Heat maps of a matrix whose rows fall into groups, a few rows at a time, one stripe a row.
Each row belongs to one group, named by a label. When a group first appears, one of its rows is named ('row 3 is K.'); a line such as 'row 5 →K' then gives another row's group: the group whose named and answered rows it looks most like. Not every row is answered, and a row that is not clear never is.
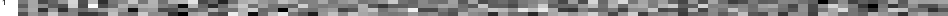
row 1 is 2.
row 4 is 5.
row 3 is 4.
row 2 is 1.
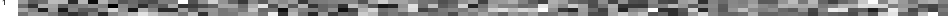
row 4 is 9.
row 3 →4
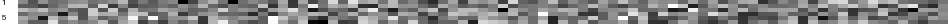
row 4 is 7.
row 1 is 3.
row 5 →2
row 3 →9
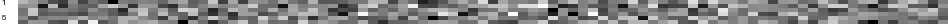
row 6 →1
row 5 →3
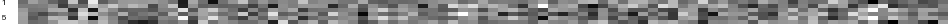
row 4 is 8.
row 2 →7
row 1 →1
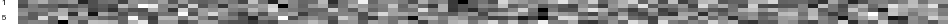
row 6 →7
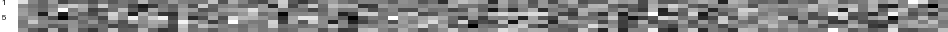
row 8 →4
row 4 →4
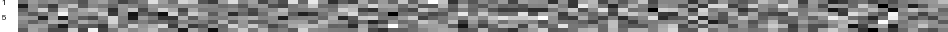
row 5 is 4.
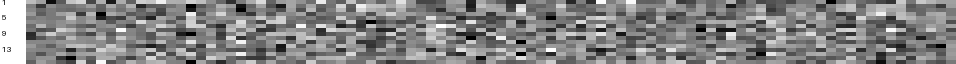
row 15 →7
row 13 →7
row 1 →2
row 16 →1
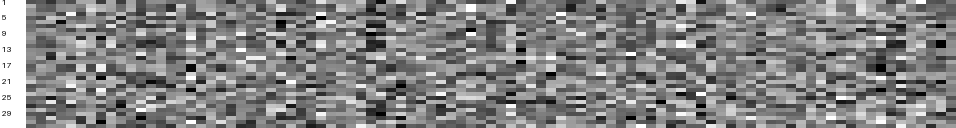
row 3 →8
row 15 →4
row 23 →1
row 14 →2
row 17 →1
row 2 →8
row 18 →1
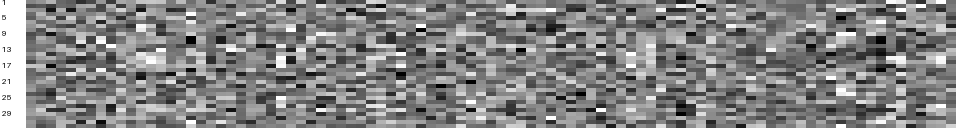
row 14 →2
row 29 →9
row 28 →2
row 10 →1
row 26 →8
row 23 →4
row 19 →8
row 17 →2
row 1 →9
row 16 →9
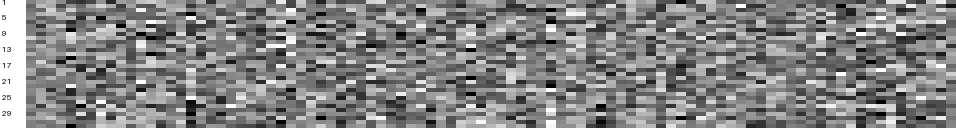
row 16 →2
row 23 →4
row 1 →9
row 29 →1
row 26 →1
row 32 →7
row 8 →7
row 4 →5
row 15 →7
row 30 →9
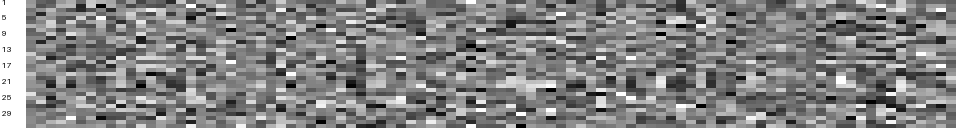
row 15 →2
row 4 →3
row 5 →1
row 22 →4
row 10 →4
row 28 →7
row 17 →9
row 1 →8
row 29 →3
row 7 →9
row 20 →4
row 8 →2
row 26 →2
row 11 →3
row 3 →9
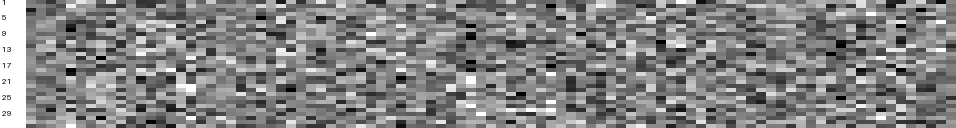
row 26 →7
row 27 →8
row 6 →9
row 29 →7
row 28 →4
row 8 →7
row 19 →7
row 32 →8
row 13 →9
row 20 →8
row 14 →2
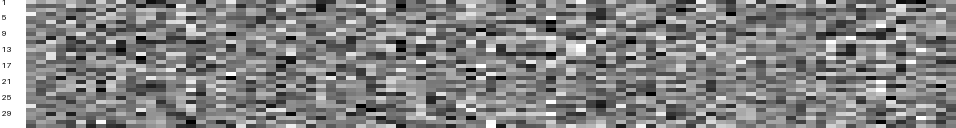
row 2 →8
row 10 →4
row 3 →9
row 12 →5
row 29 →4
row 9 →2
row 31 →1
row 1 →9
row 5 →7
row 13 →5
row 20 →2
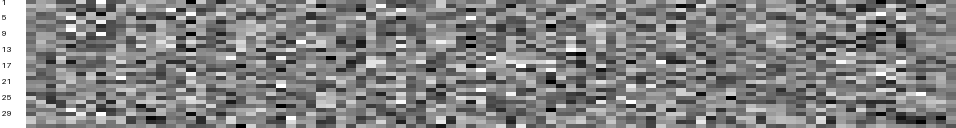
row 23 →7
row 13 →5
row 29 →1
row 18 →7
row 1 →1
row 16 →4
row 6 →1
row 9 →1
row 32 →3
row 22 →2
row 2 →9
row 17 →3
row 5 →8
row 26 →2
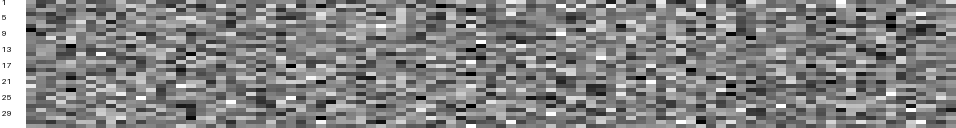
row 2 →3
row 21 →2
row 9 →3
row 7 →5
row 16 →8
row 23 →7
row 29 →7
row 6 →2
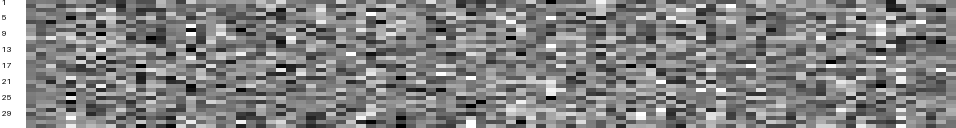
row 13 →1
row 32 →8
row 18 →9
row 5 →7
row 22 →1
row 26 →7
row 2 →5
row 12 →7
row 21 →4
